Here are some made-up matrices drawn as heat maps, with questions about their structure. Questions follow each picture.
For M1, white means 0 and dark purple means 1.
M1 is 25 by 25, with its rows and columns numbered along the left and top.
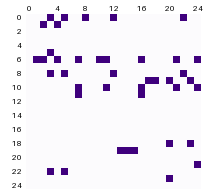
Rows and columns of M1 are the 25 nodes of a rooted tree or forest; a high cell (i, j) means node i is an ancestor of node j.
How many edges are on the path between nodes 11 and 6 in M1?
2
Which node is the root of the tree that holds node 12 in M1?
0
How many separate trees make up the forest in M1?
4
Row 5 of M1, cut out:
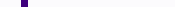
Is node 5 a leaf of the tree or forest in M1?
no
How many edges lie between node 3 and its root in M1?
4
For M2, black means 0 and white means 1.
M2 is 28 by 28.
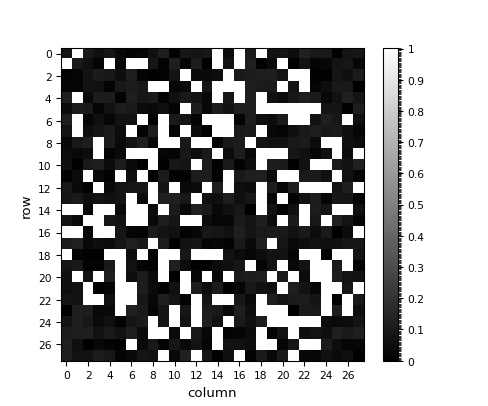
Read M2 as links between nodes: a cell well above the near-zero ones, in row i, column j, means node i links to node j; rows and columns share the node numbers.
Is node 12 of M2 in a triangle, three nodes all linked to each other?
yes
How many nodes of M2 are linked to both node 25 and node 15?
1
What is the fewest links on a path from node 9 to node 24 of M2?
2
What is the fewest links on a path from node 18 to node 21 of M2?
2
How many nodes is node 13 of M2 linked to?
5
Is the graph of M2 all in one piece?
yes
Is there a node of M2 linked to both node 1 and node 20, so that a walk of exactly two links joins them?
no
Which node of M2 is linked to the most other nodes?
node 18
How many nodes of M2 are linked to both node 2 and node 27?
1
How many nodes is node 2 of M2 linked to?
4
